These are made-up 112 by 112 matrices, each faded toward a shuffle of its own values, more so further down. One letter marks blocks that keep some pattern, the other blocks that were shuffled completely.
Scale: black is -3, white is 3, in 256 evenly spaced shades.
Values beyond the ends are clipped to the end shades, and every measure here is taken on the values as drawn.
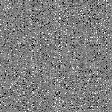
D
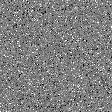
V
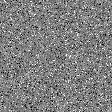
V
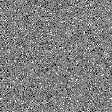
D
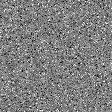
V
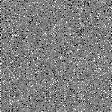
D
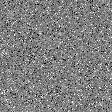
V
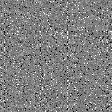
D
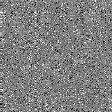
D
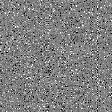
D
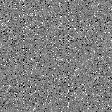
D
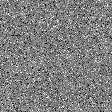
V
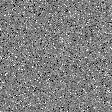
V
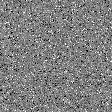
V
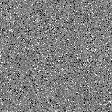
D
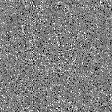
D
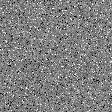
V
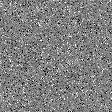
V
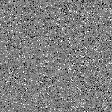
D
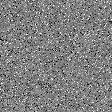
V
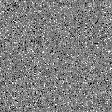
D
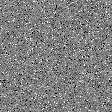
V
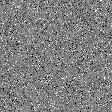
V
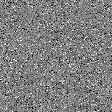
D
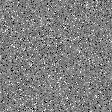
V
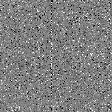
D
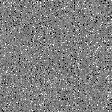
D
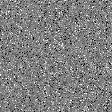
D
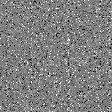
D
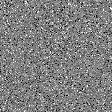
D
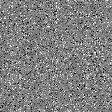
D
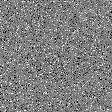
V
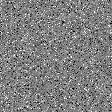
D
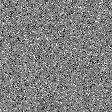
V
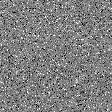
D
